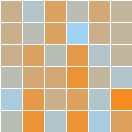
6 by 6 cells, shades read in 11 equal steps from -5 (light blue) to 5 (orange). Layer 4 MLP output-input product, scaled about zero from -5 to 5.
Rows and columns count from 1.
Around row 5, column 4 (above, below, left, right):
4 4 0 -3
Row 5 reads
-4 3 0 2 -3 5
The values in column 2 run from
-3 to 4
